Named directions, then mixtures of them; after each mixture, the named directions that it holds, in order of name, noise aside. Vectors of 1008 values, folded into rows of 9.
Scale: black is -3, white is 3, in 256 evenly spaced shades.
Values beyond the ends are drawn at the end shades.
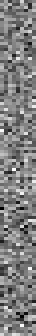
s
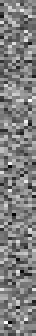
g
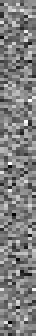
g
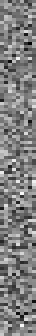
g, s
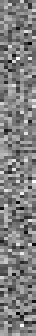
g, s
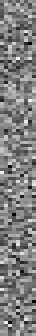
g, s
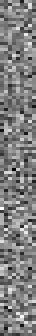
s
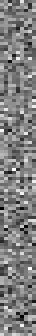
s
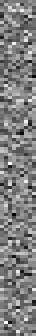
g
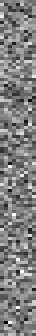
g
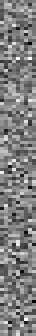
g, s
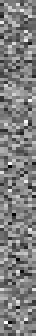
g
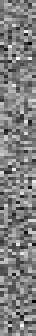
g, s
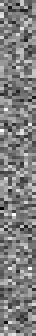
g, s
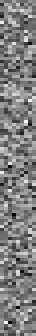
g
